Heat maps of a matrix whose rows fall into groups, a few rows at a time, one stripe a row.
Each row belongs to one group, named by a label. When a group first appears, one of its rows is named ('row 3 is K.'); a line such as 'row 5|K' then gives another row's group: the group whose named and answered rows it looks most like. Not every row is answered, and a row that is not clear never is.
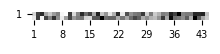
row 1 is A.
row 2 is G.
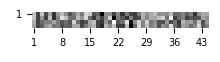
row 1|G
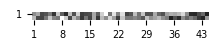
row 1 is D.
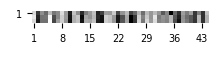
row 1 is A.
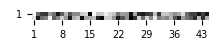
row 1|D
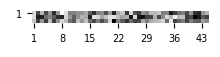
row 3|G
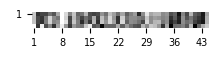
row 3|A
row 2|A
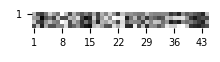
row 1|A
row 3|A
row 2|D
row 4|D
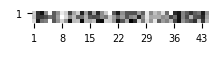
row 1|A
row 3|A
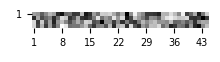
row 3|G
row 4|G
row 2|D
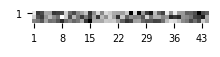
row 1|D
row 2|A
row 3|D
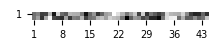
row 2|D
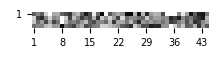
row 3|G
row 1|D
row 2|A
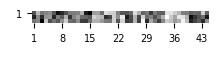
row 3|D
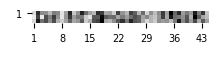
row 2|G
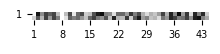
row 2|G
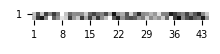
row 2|A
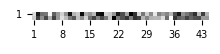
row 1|A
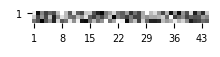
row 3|D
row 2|G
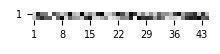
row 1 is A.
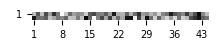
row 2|D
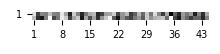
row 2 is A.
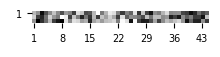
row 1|D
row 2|A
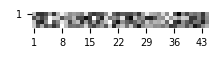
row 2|D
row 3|A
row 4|G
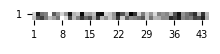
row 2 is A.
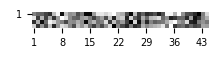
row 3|D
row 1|D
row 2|G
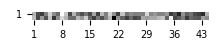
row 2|G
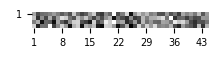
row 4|A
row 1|A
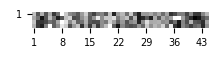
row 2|D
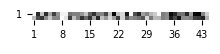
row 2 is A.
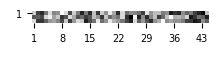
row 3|D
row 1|A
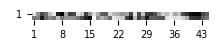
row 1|D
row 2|D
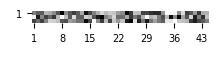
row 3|D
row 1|D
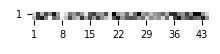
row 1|G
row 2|A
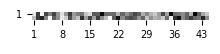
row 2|A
